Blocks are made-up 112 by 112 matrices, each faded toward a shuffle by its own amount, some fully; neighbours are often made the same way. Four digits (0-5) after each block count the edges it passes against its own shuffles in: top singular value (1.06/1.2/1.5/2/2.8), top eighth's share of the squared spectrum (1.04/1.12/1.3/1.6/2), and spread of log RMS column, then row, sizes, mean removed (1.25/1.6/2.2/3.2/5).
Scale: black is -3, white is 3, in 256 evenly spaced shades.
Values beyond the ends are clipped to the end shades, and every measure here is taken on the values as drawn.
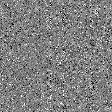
1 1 2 0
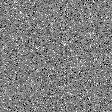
0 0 1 0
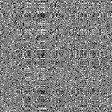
5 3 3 2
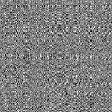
5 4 3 3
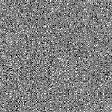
4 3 2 2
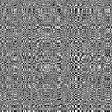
5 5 4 4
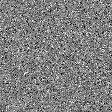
1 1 0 0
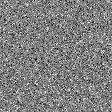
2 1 0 0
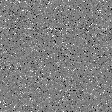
2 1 0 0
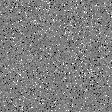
2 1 0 0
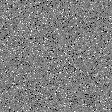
2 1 0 0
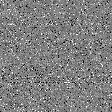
2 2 0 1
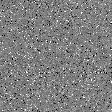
1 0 0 0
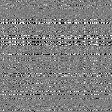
5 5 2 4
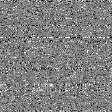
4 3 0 3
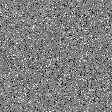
2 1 0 1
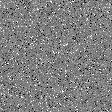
0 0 0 0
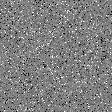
0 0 0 0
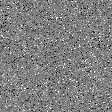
0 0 0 0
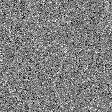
0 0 0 0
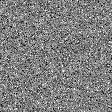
0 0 0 0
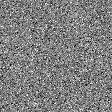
0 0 0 0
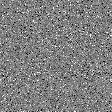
2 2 0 1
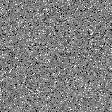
3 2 1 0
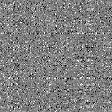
4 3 1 2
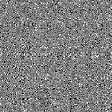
4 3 2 2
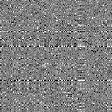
5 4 2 3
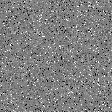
3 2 0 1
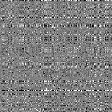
5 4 3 4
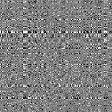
5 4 3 4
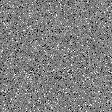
2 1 0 0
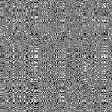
5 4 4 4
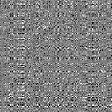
5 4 4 4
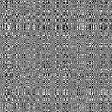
5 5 4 4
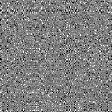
5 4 3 3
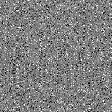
4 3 1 1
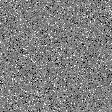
1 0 0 0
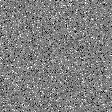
2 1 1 0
